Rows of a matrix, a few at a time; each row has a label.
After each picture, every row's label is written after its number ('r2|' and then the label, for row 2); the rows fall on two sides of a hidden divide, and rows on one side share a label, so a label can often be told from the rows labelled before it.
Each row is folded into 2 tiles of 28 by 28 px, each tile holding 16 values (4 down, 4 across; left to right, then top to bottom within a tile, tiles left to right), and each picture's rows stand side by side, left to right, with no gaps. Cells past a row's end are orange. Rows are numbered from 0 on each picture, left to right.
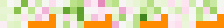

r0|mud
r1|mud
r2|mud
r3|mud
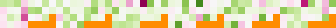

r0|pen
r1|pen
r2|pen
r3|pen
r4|pen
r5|pen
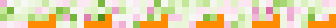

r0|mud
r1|pen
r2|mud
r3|pen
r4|pen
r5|mud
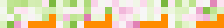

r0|pen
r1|pen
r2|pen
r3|pen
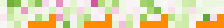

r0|pen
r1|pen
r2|mud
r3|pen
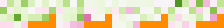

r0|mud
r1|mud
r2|mud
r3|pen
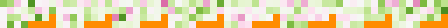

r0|pen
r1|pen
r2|mud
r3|pen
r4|pen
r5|pen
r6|mud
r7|pen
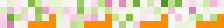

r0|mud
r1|mud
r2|pen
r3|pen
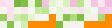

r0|pen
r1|mud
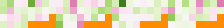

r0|mud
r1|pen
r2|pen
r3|mud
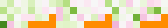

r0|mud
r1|pen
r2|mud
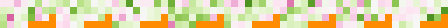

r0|mud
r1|mud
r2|pen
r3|mud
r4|mud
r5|mud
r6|mud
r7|pen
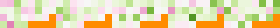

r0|mud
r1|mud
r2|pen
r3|mud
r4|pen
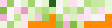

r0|pen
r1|mud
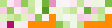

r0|mud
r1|pen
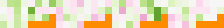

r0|pen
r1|mud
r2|pen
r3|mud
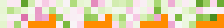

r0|mud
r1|pen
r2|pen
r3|pen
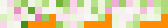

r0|mud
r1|pen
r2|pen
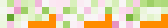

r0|mud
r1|pen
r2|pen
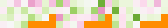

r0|mud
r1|mud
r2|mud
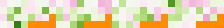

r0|mud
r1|mud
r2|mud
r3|mud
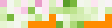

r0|pen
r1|pen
